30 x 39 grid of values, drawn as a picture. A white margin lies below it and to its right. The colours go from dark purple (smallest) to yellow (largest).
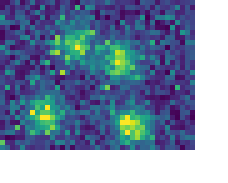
Histogram: skewed, a long tail of high values. Average level on the scale: 30%. Bumps: four. Mirror symmetry: none. Slope: none.
